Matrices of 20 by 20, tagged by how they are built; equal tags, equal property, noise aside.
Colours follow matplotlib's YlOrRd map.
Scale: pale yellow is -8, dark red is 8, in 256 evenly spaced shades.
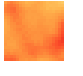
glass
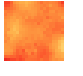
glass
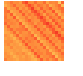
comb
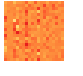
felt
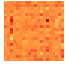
felt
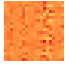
felt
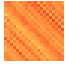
comb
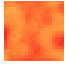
glass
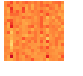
felt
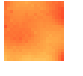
glass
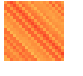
comb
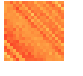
comb
